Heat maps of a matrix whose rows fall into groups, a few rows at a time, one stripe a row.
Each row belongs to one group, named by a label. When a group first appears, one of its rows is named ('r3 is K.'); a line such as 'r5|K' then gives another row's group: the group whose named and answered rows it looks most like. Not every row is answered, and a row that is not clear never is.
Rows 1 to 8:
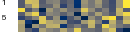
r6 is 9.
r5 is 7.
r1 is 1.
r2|1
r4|1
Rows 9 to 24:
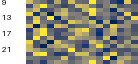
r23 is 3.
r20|9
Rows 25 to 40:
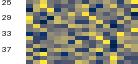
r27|7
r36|1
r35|3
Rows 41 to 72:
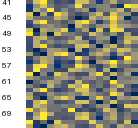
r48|7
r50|1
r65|9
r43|7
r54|9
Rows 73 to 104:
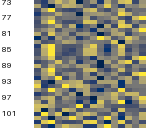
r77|1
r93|9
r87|1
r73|7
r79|7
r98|1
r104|9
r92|7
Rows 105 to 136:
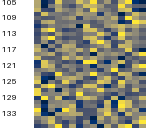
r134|1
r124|9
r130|7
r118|1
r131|7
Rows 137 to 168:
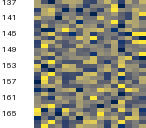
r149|3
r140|1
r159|3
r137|9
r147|1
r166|3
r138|3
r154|9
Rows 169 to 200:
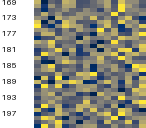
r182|3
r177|1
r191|1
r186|1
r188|7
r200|7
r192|1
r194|1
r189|9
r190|7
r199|7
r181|7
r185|1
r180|1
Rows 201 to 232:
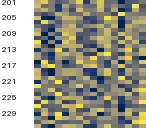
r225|9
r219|9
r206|1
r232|9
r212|9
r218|9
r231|1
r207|3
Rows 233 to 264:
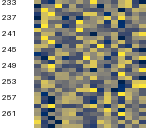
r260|9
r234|7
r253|1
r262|9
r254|1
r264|9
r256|7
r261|7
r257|9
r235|1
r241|1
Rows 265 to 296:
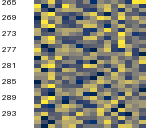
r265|1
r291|9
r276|7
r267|9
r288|9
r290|3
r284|1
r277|9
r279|7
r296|7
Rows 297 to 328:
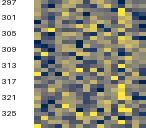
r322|9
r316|3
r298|9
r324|7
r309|9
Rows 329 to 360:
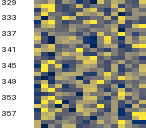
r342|9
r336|3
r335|1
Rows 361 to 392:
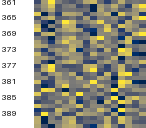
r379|7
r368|9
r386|7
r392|9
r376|9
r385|3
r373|7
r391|7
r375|3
